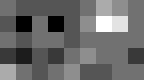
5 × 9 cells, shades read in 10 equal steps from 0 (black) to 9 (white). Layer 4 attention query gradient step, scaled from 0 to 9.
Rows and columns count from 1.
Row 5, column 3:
3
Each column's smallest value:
2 0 3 0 3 3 3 4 2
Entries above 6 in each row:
0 2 0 0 0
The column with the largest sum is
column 7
